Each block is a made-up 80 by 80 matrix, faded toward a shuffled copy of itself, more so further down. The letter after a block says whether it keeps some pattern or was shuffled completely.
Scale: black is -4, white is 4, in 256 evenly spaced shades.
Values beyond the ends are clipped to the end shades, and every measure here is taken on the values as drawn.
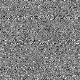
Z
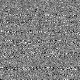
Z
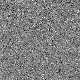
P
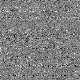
Z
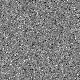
P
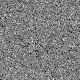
P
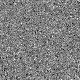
P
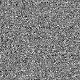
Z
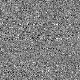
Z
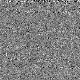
Z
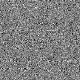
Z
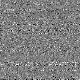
Z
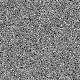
P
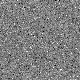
P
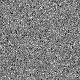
P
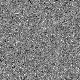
P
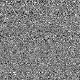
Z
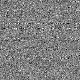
Z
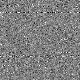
Z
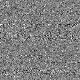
Z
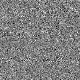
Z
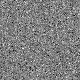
P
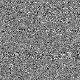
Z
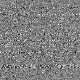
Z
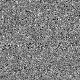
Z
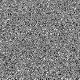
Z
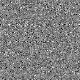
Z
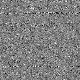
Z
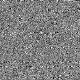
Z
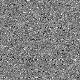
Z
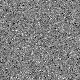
P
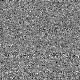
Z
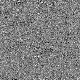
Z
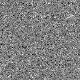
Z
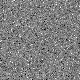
P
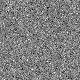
P
